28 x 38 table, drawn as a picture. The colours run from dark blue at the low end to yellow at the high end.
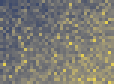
Odd rows or columns: none. Grain: fine. Ninth with the highest average: bottom right. Stripes: none. Average level on the scale: 50%. Ninth with the lowest average: top left. Slope: up to the bottom right.
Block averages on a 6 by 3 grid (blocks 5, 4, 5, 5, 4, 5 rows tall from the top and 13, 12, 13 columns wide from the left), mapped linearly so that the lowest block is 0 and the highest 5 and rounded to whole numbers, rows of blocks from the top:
012 / 123 / 123 / 234 / 234 / 345
